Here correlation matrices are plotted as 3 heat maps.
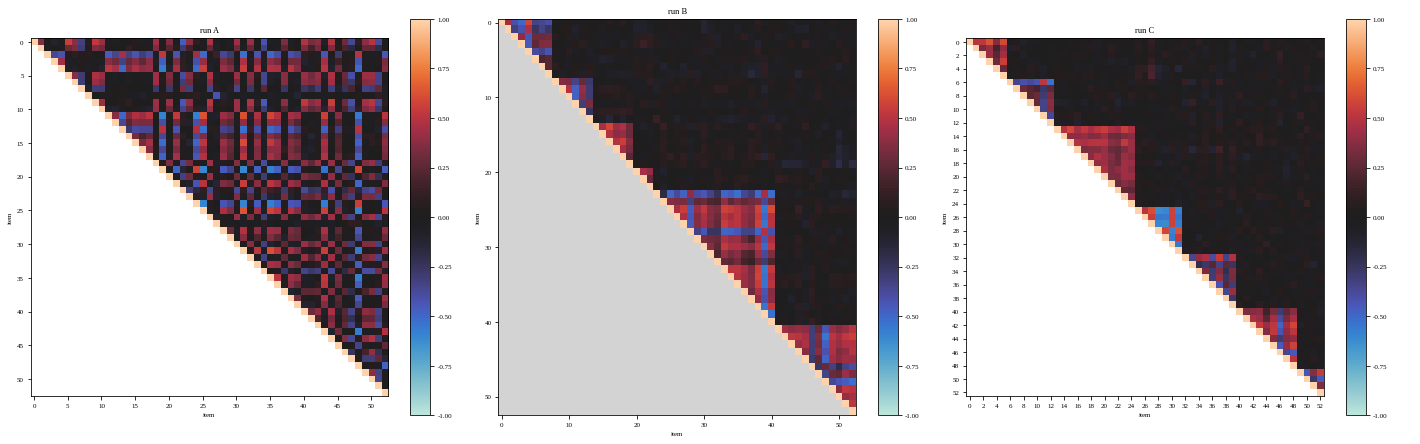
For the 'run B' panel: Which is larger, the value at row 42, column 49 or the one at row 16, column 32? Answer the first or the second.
the first
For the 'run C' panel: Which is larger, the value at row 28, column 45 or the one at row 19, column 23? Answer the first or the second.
the second
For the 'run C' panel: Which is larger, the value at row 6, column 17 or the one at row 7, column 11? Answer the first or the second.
the first
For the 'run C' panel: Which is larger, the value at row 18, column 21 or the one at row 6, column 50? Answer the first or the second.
the first
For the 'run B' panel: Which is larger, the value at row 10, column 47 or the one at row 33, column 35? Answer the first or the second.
the second
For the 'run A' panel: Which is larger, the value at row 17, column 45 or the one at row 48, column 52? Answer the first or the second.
the first
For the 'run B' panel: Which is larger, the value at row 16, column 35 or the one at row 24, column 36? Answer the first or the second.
the second
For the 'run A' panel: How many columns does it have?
53
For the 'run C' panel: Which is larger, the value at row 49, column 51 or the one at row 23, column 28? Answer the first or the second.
the first
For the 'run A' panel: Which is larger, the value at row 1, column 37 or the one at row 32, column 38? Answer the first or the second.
the first
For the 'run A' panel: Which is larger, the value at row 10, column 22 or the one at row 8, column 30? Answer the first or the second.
the second
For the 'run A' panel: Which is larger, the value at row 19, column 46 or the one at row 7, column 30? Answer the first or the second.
the first
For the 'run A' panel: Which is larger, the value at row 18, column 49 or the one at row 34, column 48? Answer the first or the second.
the first
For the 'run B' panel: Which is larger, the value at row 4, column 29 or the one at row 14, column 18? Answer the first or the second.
the second
